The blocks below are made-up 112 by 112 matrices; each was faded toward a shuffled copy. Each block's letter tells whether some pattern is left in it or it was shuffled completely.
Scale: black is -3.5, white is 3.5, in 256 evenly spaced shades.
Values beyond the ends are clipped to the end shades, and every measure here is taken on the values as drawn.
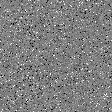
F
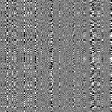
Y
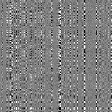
Y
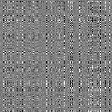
Y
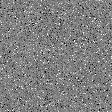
F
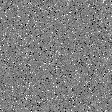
F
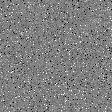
F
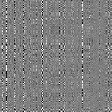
Y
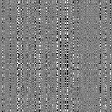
Y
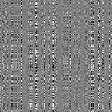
Y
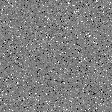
F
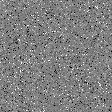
F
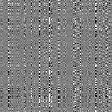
Y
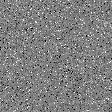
F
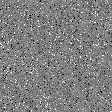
F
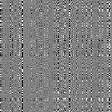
Y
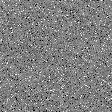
F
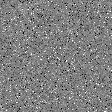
F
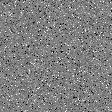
F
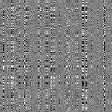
Y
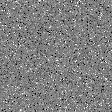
F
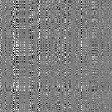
Y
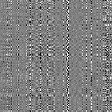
Y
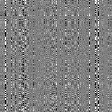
Y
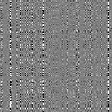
Y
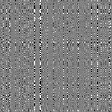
Y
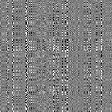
Y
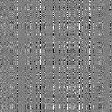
Y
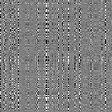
Y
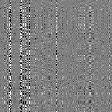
Y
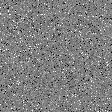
F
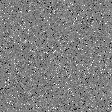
F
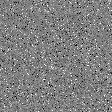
F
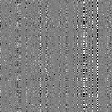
Y
